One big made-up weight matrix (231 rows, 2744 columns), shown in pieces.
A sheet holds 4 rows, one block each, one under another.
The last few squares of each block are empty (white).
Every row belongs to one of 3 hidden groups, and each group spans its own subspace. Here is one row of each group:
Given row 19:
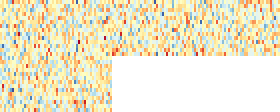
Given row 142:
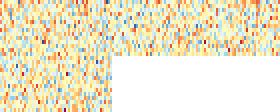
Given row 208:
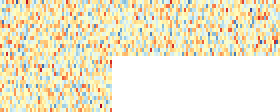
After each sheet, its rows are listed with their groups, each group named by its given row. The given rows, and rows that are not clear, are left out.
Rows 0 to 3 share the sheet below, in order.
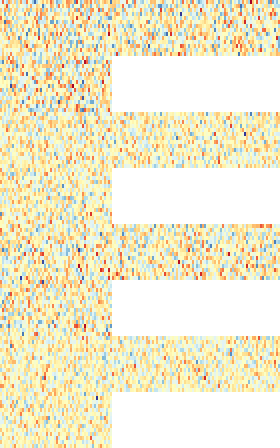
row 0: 142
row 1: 142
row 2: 19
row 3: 142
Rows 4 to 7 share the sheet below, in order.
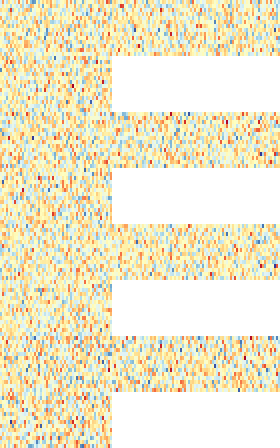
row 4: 142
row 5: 208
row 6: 208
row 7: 142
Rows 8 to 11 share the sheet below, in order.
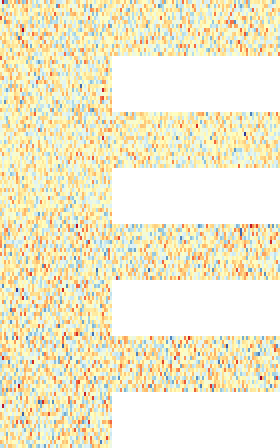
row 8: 142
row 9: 142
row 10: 142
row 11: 208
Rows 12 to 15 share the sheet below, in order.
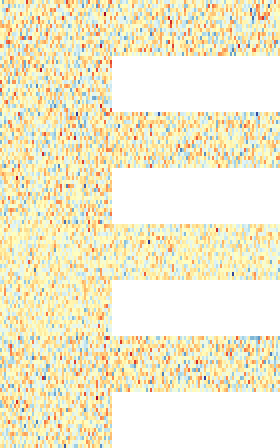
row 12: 208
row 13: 142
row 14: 208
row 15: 142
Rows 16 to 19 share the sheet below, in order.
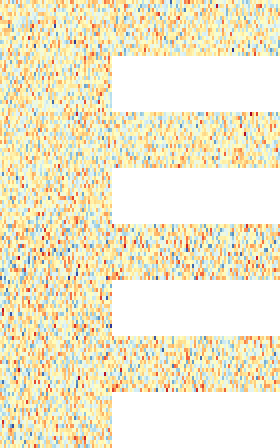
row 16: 208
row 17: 142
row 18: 19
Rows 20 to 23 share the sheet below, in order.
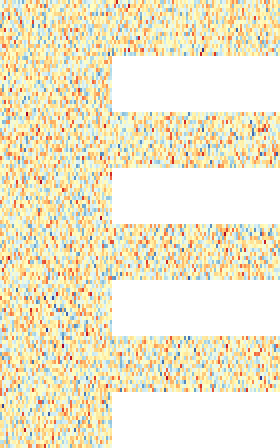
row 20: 19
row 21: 208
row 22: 19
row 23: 208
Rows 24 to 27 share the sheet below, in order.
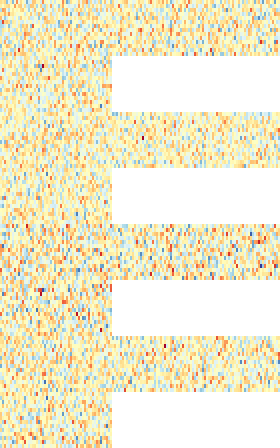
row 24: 208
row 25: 19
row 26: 208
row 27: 19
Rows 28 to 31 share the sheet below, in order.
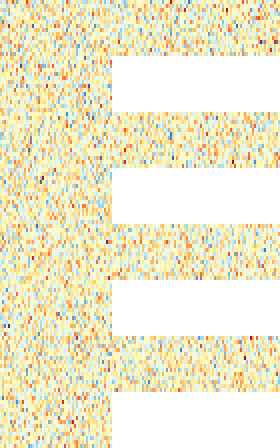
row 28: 208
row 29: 208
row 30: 19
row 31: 142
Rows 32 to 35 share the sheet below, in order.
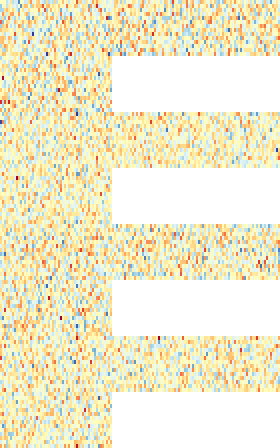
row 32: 19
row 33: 142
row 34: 19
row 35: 142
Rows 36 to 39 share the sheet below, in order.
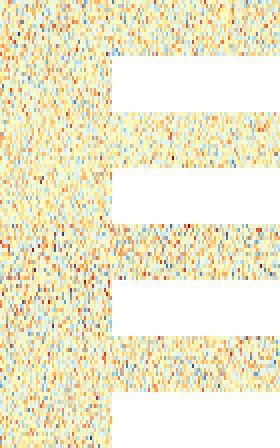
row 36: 19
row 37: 208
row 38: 208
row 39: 142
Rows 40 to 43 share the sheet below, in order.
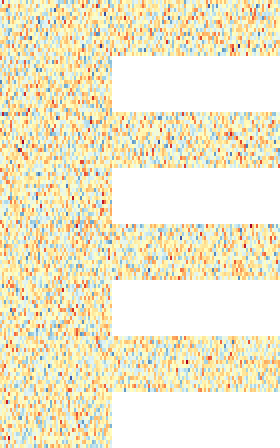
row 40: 208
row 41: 142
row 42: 142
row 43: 19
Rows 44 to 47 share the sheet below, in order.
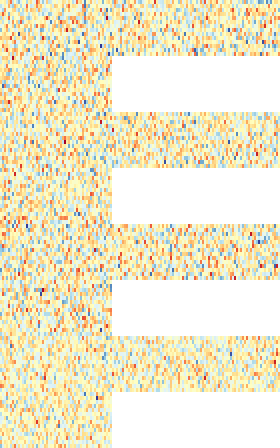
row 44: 19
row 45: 19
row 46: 208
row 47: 142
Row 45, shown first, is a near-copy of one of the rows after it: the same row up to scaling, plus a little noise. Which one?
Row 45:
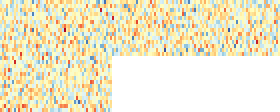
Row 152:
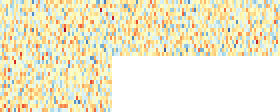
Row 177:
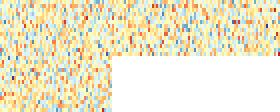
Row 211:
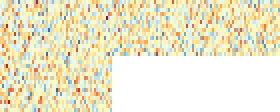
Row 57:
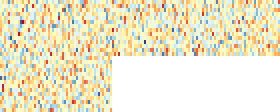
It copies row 152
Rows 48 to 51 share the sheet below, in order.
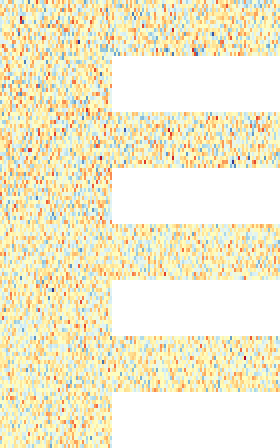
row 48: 19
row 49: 208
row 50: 19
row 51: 142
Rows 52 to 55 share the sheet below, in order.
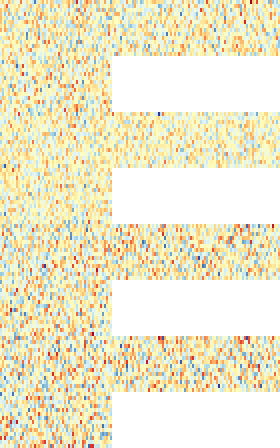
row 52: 142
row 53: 142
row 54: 142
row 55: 142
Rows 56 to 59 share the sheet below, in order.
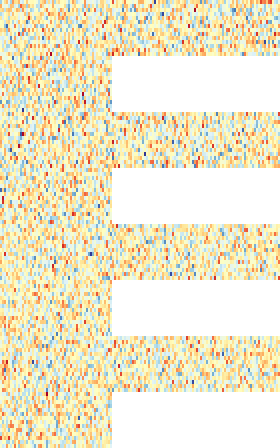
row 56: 19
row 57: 19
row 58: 19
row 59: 19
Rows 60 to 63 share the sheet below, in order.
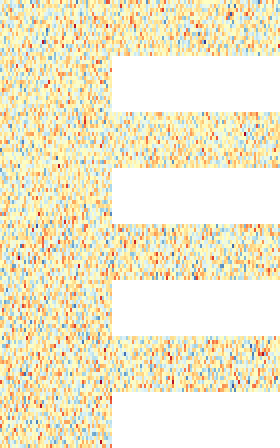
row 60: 142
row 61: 142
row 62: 19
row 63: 208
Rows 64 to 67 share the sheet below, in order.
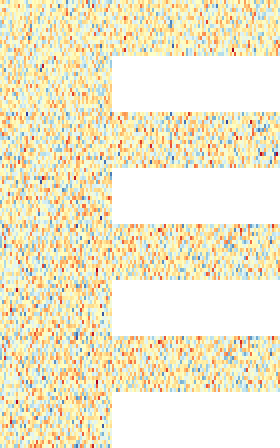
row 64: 208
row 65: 208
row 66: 142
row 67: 142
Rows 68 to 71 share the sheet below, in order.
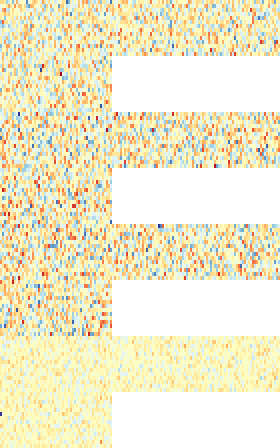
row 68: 208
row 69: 19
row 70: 142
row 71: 208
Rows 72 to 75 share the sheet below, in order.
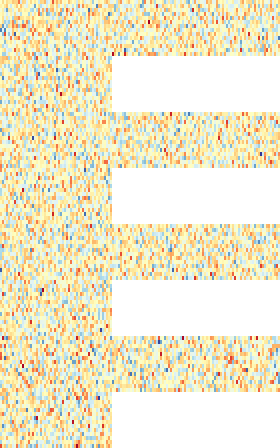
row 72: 19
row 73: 208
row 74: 208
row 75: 142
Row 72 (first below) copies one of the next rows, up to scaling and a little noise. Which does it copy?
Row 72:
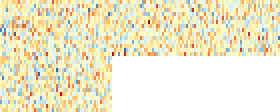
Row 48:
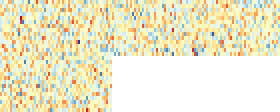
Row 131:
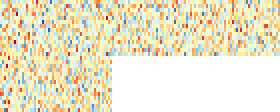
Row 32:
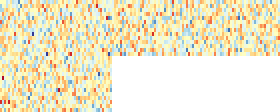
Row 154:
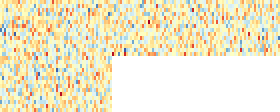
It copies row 154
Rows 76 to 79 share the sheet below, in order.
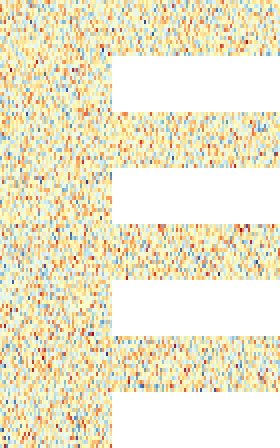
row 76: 19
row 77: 208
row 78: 142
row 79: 19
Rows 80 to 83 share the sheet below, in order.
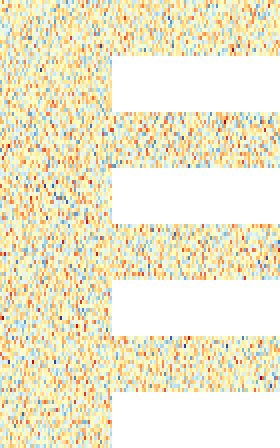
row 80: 208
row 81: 19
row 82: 19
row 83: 208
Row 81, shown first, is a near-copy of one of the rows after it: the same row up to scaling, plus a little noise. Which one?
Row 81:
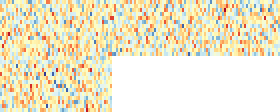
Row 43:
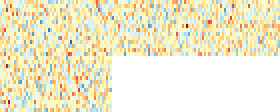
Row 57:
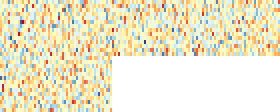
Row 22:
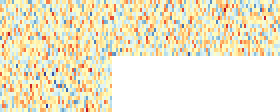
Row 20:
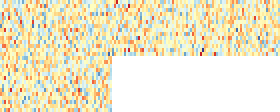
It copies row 22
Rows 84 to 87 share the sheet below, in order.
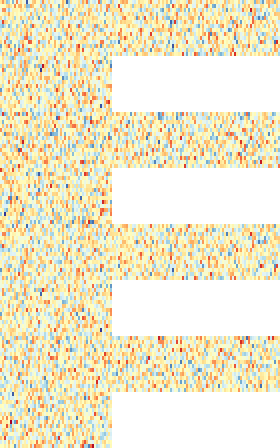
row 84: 208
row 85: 142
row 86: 208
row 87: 142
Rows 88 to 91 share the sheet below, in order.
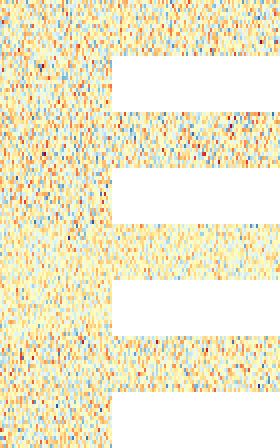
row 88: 208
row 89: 142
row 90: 142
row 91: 19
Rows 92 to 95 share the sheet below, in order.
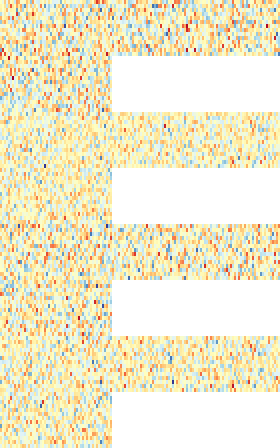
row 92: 19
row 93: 208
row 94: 142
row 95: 208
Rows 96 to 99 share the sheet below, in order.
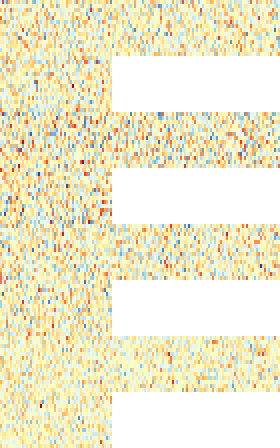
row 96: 142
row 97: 142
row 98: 208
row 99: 208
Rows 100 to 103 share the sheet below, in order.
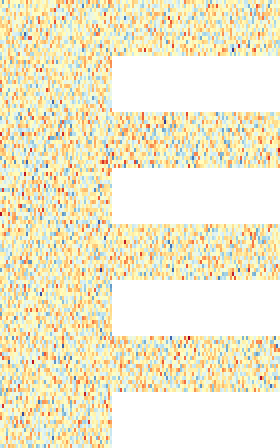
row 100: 208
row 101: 19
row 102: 208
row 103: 208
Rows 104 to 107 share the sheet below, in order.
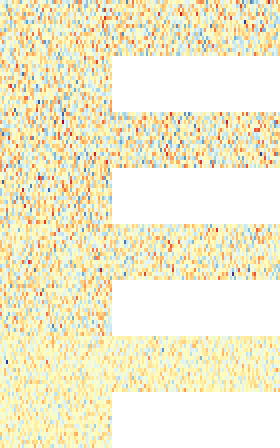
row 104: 142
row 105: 208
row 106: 208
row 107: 19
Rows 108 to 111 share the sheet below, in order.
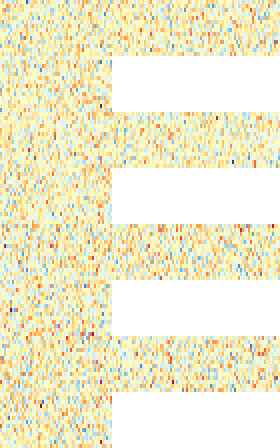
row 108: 208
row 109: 208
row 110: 142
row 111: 208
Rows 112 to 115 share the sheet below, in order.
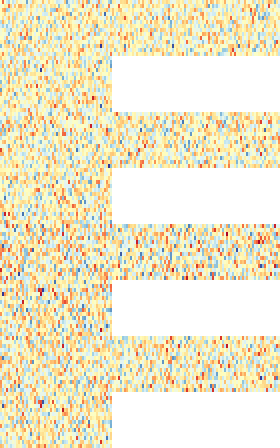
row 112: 208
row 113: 19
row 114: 208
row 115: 208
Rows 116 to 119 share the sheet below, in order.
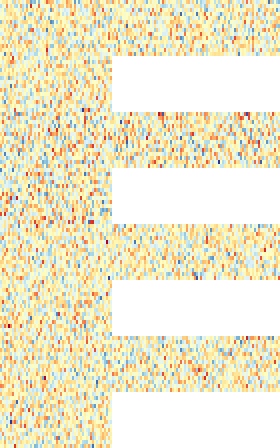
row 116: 142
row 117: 142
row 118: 19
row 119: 142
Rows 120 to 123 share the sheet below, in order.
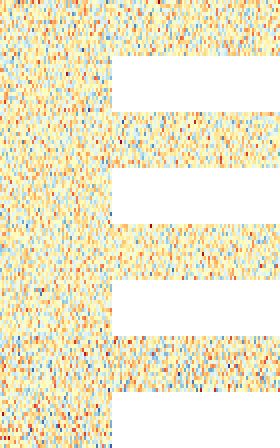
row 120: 142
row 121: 19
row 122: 208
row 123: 19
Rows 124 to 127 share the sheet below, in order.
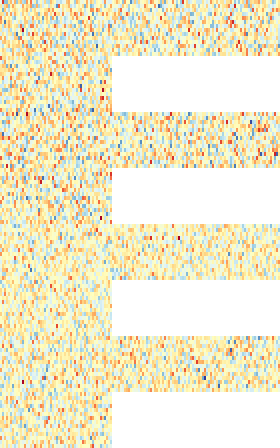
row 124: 142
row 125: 208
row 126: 19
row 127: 142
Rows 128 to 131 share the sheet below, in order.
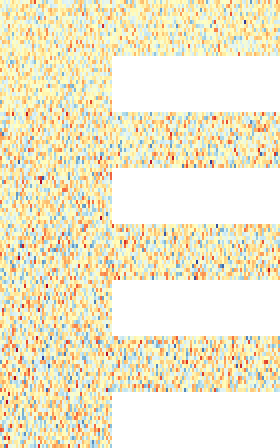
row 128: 142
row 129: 208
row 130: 19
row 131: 19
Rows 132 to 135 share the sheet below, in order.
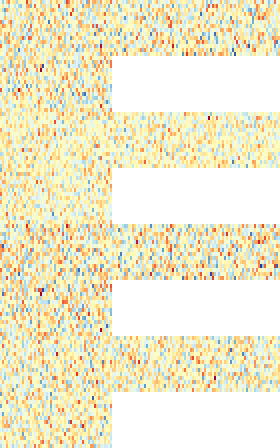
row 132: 208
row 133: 208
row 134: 208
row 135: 142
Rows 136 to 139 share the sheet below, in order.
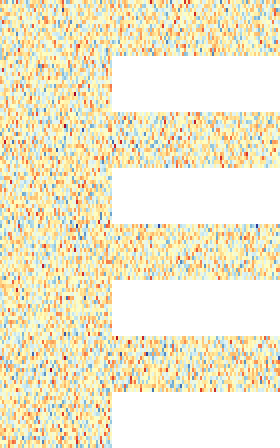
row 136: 208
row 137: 19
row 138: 142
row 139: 19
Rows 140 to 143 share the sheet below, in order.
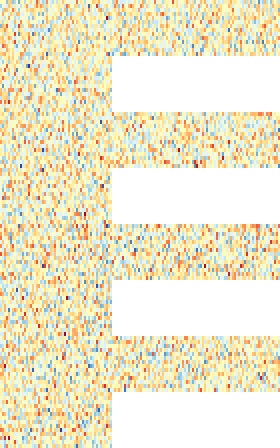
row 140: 19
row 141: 19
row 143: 19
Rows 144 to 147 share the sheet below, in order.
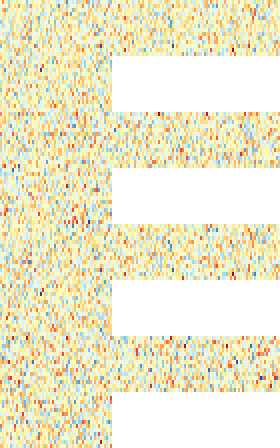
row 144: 208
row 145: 142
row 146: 208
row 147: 208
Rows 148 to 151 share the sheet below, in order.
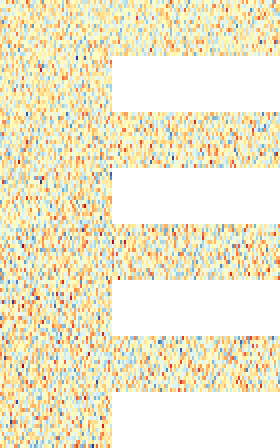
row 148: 208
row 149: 208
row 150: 19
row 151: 142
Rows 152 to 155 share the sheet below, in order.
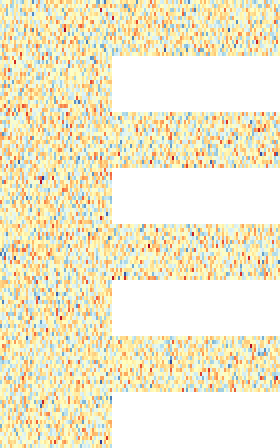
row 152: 19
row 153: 208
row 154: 19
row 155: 208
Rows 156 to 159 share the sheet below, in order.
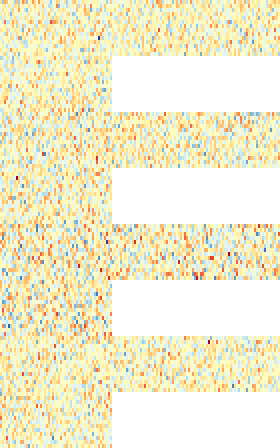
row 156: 142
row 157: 142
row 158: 19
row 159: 208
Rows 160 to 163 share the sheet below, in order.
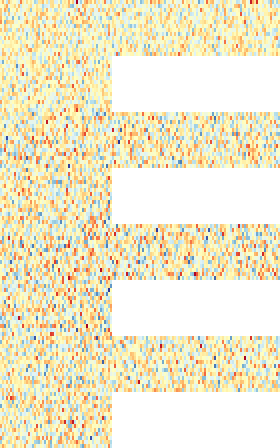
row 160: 142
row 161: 19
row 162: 19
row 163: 142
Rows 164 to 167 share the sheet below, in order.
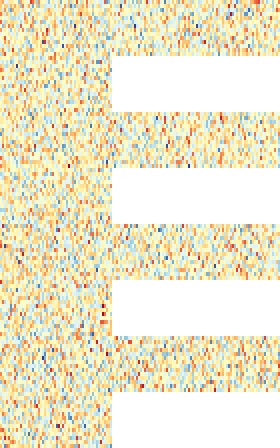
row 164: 142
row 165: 19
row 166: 142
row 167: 19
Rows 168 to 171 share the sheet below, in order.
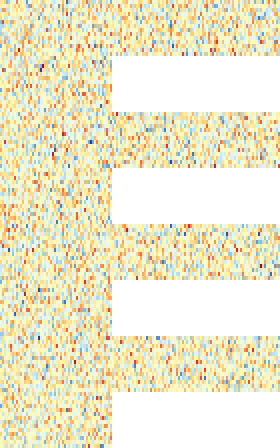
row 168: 208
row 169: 19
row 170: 208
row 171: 142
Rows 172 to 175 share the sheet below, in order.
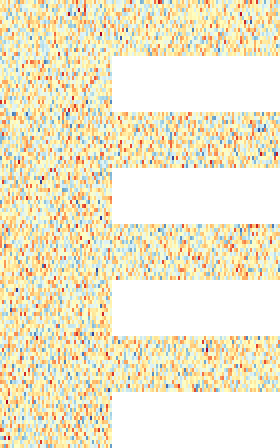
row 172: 142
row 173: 208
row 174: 142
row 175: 19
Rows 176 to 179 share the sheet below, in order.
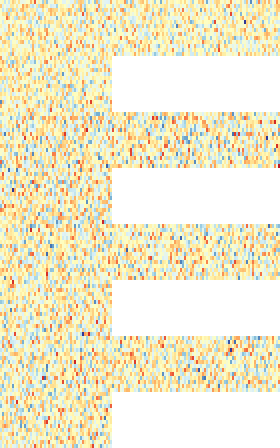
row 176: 142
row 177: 19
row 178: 142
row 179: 142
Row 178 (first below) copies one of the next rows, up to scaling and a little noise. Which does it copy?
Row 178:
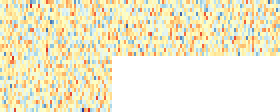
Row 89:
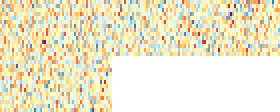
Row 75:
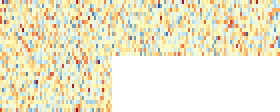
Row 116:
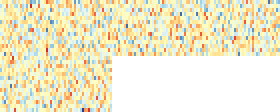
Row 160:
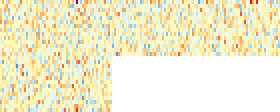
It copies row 116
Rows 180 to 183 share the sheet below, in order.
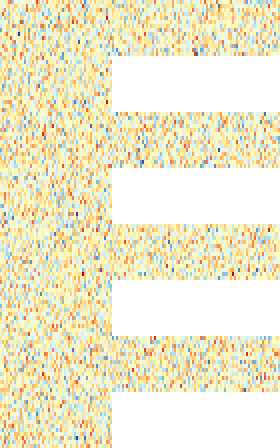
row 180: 19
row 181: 19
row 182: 208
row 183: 19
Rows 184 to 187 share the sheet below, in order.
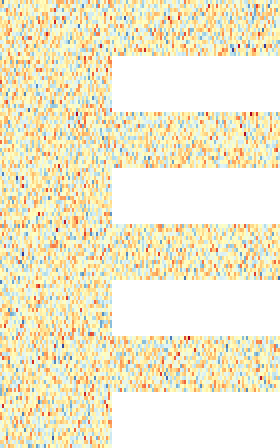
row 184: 208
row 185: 142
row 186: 142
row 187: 208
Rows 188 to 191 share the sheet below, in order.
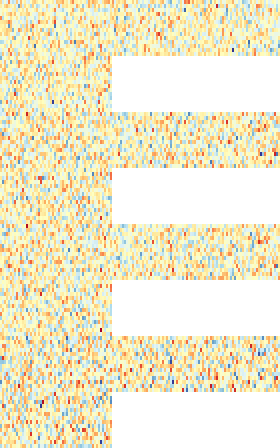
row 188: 208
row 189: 208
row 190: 208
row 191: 208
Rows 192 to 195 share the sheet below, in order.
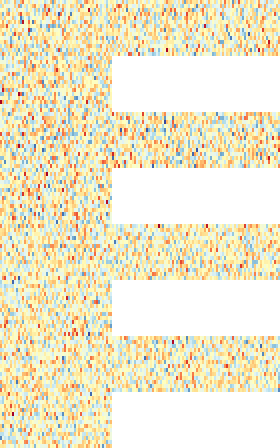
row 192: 19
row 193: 19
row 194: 142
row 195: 19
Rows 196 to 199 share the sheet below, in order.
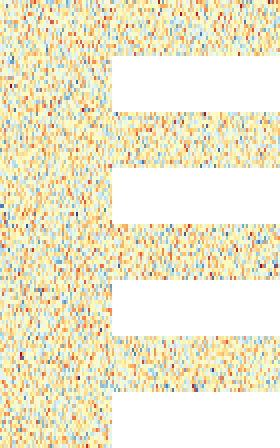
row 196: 142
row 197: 19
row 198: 208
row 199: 19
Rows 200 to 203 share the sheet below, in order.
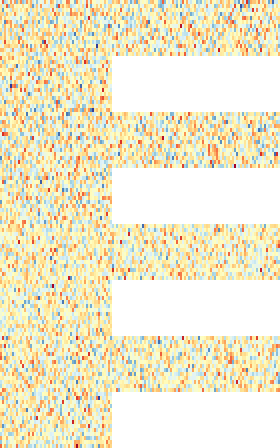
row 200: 142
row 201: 208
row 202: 19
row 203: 142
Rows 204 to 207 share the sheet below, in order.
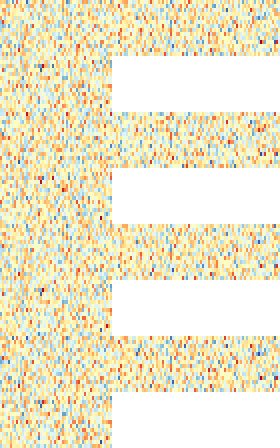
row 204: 208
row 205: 208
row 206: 208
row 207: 208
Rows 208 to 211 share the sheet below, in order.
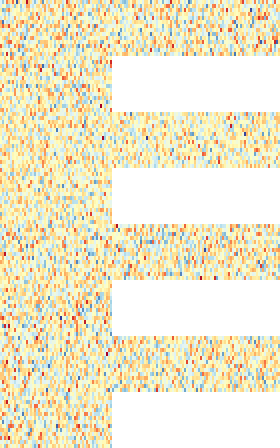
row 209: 142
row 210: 19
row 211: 19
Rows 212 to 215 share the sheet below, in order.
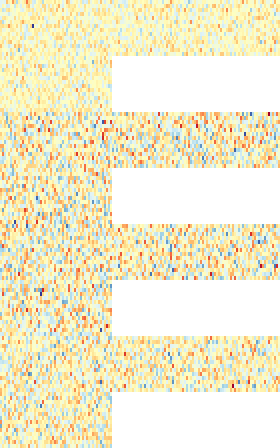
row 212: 208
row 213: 142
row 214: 208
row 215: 208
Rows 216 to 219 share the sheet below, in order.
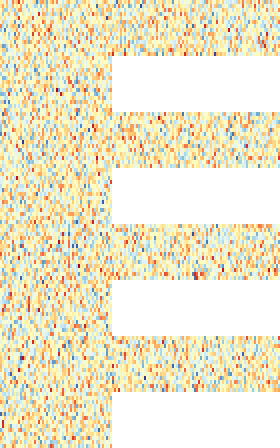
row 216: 19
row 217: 142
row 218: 19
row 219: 19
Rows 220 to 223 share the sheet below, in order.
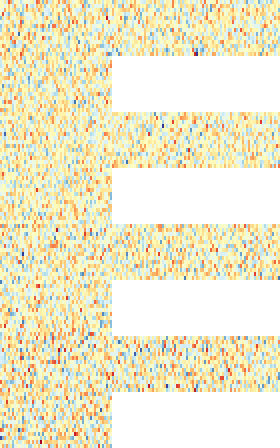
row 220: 19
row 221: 19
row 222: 142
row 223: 19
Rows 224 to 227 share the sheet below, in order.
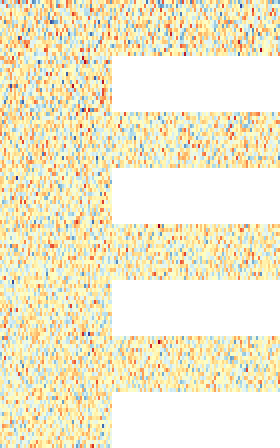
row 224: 142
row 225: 142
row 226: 142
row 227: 142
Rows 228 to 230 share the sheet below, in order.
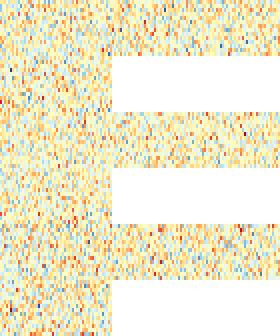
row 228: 19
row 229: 142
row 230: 142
